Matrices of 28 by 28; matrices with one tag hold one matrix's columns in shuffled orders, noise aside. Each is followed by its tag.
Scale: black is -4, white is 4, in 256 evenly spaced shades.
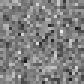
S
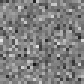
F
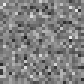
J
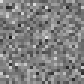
J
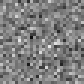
F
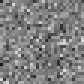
F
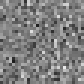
S
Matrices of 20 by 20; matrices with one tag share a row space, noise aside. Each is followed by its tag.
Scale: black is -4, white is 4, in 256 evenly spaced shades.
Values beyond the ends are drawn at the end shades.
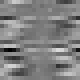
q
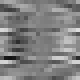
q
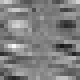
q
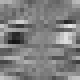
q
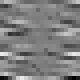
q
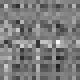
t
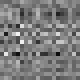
t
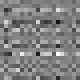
t
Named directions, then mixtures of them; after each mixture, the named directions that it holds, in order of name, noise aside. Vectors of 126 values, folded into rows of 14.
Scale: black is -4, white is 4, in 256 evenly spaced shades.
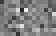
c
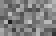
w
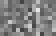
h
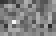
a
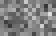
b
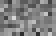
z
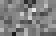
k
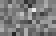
k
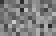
a, c, h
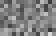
b, z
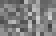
a, b, h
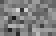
c, z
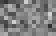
a, b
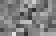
k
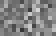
h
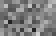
w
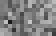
w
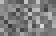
b, h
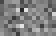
c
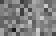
c, h, w
